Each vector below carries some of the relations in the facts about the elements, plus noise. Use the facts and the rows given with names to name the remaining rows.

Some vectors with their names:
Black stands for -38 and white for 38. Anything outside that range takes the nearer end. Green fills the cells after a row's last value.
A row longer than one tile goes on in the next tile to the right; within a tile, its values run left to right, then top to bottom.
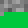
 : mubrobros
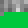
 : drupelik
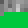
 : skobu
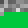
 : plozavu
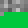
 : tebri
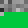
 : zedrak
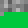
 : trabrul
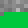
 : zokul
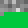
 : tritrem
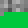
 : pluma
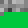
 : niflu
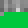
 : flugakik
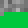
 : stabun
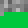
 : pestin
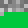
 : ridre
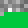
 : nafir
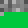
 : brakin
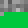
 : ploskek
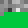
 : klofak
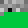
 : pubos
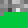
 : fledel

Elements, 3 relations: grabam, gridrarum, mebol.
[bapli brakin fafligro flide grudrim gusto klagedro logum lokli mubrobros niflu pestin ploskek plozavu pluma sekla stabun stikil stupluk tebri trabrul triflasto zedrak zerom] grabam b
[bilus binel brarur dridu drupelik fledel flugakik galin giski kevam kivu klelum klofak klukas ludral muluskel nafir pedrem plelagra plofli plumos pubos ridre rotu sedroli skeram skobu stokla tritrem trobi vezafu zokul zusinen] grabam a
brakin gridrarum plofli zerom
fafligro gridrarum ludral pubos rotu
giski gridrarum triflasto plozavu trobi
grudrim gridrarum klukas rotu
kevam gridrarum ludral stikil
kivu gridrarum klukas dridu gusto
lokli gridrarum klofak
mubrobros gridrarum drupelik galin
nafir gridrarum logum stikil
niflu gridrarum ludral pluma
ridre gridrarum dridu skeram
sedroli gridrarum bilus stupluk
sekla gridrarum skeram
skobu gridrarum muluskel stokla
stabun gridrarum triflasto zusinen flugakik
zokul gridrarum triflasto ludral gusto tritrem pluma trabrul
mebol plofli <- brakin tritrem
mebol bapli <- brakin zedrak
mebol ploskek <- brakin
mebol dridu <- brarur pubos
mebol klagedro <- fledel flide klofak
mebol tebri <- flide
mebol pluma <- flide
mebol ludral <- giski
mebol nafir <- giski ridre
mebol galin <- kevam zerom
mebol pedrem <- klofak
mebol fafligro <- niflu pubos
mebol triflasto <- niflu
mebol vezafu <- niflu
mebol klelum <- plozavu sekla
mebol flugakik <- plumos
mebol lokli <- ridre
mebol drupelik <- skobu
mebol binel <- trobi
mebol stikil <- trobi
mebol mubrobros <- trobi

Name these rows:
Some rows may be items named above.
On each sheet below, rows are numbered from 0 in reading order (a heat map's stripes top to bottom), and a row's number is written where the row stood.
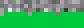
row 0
nafir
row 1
trobi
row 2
fafligro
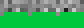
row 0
triflasto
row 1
vezafu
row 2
brarur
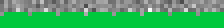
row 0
plumos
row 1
tritrem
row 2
skeram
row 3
kevam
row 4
trobi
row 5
nafir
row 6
klelum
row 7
ludral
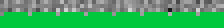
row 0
grudrim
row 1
stupluk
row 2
giski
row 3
logum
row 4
plumos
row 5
lokli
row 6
bapli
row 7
sekla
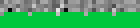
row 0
dridu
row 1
stikil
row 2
zerom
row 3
stupluk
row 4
kevam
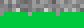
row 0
plofli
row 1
trobi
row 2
ludral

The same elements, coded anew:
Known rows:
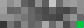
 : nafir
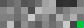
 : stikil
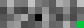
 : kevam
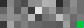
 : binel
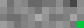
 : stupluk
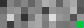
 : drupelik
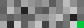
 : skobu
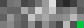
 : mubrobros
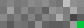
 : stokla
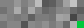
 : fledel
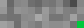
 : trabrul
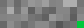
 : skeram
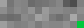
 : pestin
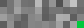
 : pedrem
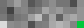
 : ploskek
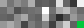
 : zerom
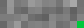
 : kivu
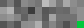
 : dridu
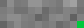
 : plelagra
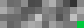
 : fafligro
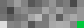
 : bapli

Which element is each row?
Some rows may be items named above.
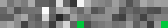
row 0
zerom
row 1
giski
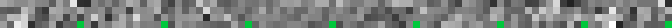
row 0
plumos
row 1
drupelik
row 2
trobi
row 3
skeram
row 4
ridre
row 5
triflasto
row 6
mubrobros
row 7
flugakik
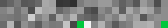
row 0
stikil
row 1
zedrak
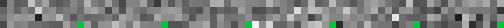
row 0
trobi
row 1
niflu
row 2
vezafu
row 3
brakin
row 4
klelum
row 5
galin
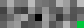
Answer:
kevam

